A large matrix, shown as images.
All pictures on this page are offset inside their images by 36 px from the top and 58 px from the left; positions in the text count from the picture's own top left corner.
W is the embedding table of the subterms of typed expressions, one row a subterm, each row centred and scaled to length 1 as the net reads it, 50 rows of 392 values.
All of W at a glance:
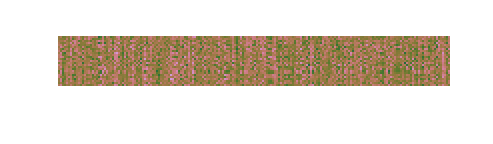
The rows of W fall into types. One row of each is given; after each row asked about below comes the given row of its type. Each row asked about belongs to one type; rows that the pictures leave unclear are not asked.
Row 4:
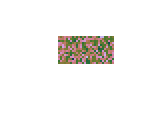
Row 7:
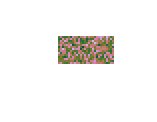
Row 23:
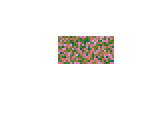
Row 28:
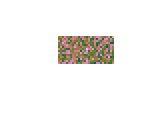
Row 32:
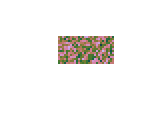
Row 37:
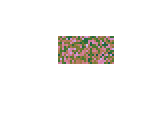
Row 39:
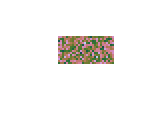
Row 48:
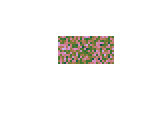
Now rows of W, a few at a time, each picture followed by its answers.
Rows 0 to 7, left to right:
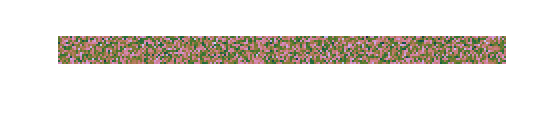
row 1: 37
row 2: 28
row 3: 7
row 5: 32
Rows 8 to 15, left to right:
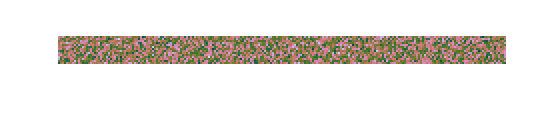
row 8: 32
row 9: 4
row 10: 48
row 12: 32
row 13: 7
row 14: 7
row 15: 39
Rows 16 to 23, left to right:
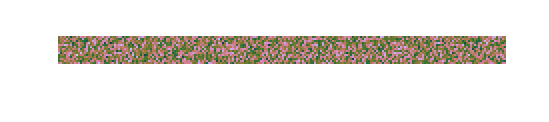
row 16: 23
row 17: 48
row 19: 48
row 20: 4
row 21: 4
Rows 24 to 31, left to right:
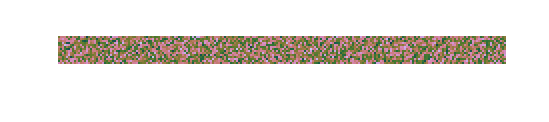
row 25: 39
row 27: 23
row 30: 32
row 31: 4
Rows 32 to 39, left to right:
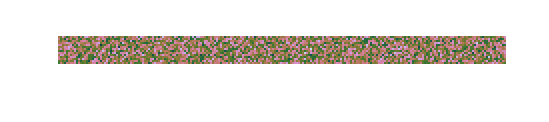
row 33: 39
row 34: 32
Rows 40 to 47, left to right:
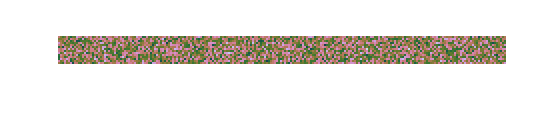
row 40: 23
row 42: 48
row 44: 48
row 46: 28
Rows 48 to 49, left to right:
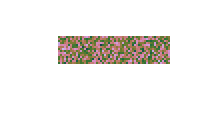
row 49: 4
